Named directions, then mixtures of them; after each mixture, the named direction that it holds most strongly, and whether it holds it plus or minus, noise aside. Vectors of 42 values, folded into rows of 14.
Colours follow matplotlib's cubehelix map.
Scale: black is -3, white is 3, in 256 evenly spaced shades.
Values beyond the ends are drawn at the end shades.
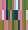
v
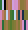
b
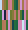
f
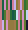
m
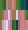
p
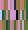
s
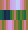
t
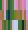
p, minus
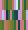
v, plus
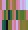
p, minus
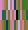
s, plus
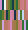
b, minus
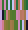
m, plus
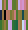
f, plus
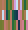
v, plus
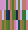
v, plus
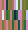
v, plus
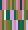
f, minus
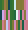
s, minus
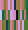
s, plus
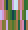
v, plus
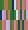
s, minus
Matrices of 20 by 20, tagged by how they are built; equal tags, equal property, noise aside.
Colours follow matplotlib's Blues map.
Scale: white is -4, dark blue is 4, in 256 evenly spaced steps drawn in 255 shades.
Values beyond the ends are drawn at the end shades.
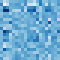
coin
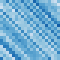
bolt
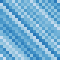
bolt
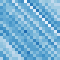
bolt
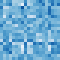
coin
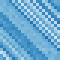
bolt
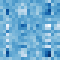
coin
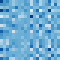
coin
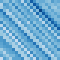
bolt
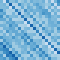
bolt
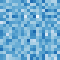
coin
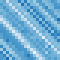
bolt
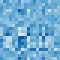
coin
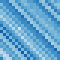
bolt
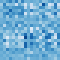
coin
